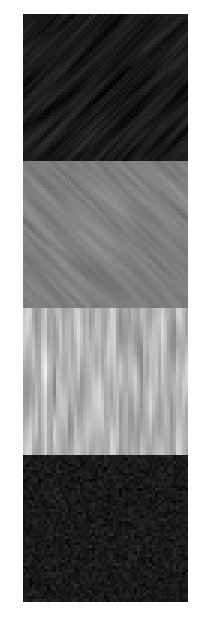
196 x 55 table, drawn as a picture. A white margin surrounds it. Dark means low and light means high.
The table splits into 4 rows of 1 panel. Panel 1,1: very low, slanting up to the right, faint in contrast. Panel 2,1: middling, slanting down to the right, faint in contrast. Panel 3,1: high, streaked downward. Panel 4,1: very low, fine-grained, faint in contrast.
